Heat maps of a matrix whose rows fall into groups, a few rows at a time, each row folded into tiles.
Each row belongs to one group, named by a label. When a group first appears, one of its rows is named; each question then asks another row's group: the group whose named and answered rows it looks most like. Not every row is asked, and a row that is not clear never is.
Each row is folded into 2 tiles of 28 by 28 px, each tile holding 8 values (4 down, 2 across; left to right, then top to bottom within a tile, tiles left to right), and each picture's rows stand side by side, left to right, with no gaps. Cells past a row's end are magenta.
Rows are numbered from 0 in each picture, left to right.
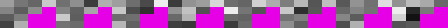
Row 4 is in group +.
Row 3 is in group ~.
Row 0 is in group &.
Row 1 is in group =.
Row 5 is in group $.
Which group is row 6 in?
&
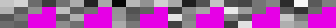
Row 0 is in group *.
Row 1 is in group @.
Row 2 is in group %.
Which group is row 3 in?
=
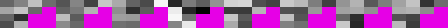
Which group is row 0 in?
+
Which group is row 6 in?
*
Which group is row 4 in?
*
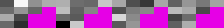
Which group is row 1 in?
&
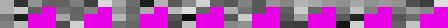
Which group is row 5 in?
~
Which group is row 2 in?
=
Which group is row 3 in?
+
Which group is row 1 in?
&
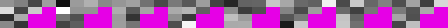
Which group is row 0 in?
@
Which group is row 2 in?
*
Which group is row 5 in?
&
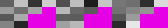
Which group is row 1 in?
$
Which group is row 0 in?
@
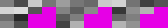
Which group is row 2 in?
*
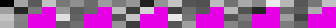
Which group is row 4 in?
$
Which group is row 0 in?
%
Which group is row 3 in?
=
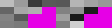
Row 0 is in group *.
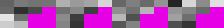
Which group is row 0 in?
%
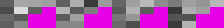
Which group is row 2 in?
~
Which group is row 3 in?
&
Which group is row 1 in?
@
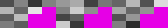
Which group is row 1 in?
*
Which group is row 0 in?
@
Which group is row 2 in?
@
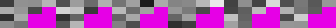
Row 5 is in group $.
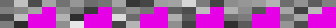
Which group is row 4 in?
~
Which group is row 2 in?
=
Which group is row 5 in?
@
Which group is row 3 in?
*
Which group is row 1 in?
%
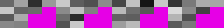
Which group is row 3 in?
+
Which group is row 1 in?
&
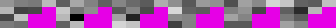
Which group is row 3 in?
+
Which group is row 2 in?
%
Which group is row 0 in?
$
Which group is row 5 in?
=
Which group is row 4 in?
~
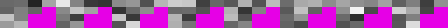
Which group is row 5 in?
~
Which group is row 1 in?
*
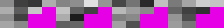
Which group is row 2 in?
@
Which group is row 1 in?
+
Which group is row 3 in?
%
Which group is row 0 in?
=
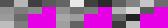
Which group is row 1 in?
*
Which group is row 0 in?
*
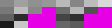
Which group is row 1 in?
~
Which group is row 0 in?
&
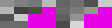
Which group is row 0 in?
$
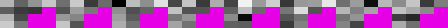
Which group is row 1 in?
*
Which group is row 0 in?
%
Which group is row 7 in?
*
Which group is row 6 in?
@
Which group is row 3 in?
$
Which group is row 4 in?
~
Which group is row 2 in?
%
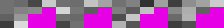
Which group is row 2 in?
@
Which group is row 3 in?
~
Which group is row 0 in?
&
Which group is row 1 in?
+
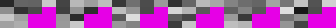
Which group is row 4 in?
%
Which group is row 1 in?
%
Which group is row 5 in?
$
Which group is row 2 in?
$
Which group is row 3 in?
+
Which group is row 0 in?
%
